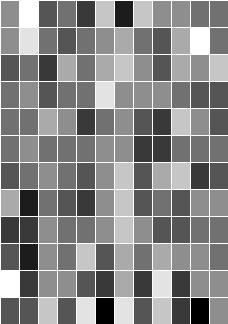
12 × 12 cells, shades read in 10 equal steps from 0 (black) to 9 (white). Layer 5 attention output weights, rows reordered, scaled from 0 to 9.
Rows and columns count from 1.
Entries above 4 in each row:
6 6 7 5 5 3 5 5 4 6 7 5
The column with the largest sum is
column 7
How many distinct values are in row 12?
6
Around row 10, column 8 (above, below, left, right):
5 2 6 6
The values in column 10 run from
2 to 7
